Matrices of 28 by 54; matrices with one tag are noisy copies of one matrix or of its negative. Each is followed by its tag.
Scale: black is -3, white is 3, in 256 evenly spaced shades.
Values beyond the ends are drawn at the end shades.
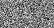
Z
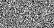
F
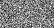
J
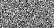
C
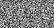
Z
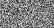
C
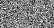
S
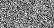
S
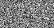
Z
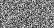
J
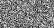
S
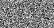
Z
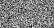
J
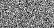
C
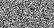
Z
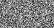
F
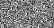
S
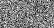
S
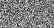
C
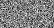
S
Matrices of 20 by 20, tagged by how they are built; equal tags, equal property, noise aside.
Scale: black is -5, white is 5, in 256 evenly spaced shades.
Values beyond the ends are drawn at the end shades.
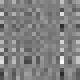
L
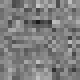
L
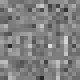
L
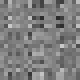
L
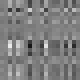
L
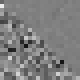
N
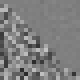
N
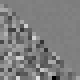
N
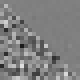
N
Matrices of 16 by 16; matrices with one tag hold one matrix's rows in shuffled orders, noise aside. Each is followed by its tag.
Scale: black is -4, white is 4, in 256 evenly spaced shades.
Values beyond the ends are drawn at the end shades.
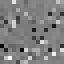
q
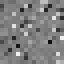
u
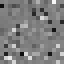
q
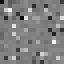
q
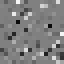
u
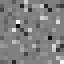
u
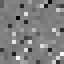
u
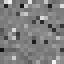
q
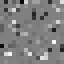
q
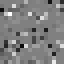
q
